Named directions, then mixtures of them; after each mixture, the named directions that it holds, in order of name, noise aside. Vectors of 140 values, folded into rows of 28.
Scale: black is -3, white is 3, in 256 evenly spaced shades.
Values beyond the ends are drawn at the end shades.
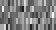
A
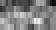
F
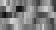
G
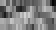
F, G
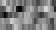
G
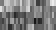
F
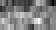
F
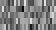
A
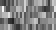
A, G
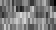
A, F, G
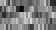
A, F, G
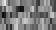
A, G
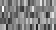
A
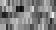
A, G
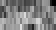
F, G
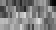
F, G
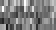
A, F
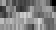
F, G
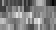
F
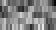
A, F, G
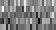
A, F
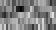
A, F, G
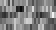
A, G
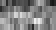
F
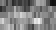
F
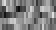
G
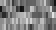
A, F, G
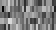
A, G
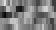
G
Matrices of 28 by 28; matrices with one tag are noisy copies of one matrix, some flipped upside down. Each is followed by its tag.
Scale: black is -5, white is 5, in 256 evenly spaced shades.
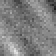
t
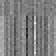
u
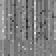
u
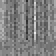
u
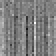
u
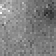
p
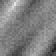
t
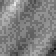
t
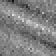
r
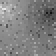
p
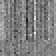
u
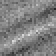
r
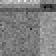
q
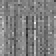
u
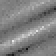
r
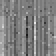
u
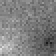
p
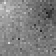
p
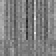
u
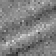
r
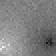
p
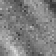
t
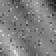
t
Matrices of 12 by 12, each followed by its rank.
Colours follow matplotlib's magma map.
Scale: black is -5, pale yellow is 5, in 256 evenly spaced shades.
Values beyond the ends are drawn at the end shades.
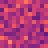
full rank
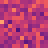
full rank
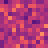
full rank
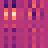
one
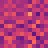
two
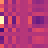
one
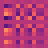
one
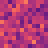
full rank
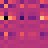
one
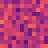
full rank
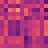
two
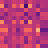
two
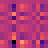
one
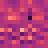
two
